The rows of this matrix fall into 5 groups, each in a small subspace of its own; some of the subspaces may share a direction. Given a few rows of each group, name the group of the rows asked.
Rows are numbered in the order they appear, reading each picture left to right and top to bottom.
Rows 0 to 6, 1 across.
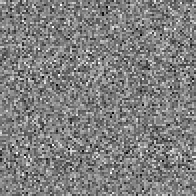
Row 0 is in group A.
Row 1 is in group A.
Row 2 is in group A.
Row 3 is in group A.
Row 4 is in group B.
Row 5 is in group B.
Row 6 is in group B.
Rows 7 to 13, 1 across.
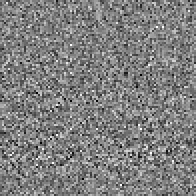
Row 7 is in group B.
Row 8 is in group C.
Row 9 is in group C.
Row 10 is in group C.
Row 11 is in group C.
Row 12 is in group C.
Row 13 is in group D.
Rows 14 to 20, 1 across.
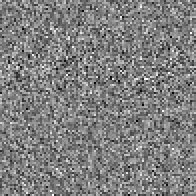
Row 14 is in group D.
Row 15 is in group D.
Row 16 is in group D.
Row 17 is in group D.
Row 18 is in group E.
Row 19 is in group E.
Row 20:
A
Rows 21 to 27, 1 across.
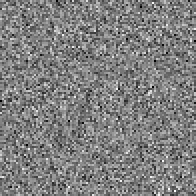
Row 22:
E
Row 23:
B
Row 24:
C
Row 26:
B
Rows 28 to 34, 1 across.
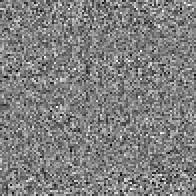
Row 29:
C
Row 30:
C
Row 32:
A
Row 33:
B
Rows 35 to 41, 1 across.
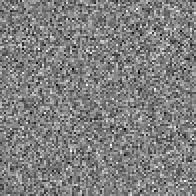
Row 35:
E
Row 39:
A
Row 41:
C
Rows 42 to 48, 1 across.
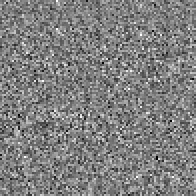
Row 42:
B
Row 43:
E
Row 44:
B
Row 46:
D
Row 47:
D
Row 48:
E
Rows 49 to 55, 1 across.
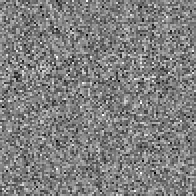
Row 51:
D
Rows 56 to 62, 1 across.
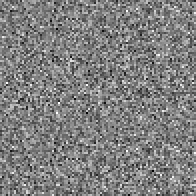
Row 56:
E
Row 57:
D
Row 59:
A
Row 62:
B
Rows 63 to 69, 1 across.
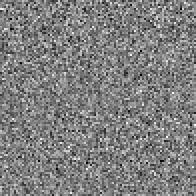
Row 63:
D
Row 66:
E
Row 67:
E
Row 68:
A
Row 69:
B
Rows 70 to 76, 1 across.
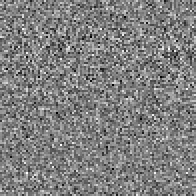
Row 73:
B
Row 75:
A
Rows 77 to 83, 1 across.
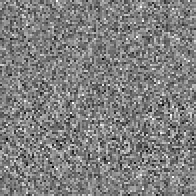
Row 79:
D
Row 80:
D
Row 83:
E
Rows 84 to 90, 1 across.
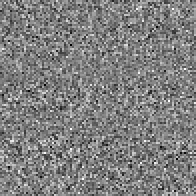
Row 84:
E
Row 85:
C
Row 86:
C
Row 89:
C
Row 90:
D
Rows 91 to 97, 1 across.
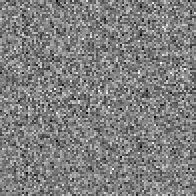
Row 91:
E
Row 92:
D
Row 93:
C
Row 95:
B
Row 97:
B
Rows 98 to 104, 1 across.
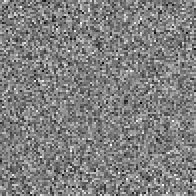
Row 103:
B
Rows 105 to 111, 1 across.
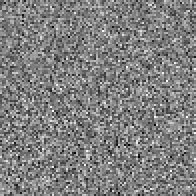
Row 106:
D
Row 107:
E
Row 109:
B
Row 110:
C
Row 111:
D
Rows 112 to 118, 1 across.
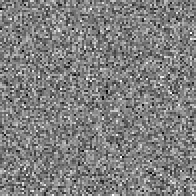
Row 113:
D
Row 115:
A
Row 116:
B
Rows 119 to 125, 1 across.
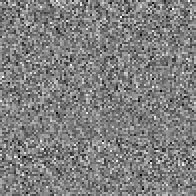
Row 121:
C
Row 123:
B
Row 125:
B
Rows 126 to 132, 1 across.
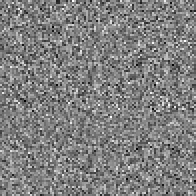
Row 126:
D
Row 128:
E
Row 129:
D
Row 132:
E
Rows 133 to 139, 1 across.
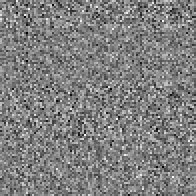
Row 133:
B
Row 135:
B
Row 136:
B
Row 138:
B
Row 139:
E
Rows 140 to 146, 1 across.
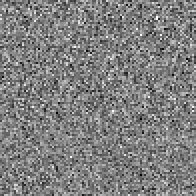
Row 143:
A
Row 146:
D
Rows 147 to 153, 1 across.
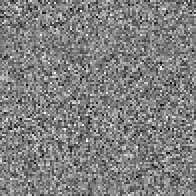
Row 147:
C
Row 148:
A
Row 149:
C
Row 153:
E
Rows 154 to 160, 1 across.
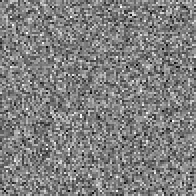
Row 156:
E
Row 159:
D
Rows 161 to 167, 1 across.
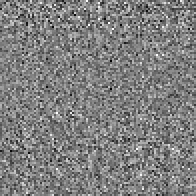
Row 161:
A
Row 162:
B
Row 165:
A
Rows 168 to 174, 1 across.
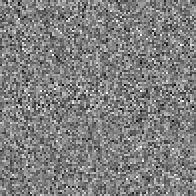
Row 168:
D
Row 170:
E
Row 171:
A
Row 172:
E
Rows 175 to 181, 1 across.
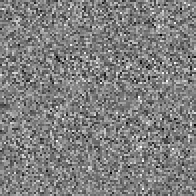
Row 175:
D
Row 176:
C
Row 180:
E
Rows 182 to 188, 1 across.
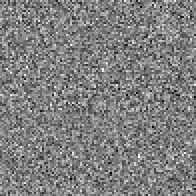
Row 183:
C
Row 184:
A
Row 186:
C
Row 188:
B
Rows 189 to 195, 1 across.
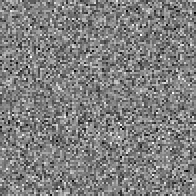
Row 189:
E
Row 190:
A
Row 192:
D
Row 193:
D
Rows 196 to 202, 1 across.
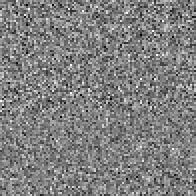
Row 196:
B
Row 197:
B
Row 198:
C
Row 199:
C
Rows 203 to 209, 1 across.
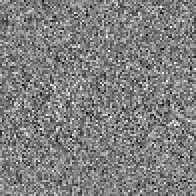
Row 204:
A
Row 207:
B
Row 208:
A
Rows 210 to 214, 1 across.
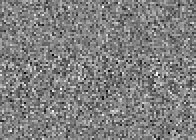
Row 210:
B
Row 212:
D
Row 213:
A
